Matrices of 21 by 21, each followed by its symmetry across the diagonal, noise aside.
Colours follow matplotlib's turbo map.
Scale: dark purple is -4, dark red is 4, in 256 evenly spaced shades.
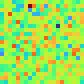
neither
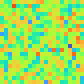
neither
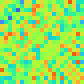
symmetric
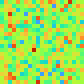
neither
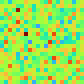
neither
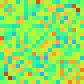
symmetric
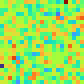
antisymmetric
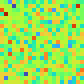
antisymmetric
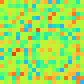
symmetric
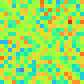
antisymmetric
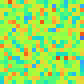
neither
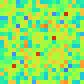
symmetric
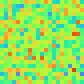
neither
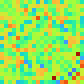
symmetric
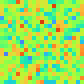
antisymmetric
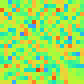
antisymmetric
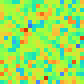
antisymmetric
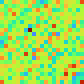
symmetric
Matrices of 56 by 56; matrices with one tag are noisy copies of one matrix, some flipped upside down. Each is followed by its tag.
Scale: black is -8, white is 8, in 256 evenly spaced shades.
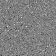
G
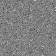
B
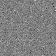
B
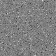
B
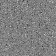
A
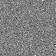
B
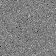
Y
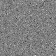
B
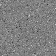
Y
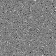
B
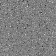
A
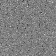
A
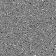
B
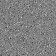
G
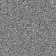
A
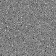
G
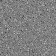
G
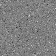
Y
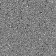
A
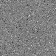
Y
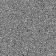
A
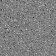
G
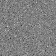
G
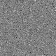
B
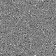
B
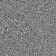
G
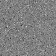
G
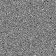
B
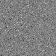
G
